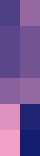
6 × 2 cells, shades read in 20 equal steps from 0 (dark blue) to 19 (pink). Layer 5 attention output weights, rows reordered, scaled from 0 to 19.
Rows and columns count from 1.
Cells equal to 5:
1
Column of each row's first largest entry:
2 2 2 2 1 1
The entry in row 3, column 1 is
6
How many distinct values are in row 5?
2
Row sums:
16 14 14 21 18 19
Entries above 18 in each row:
0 0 0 0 0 1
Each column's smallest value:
5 0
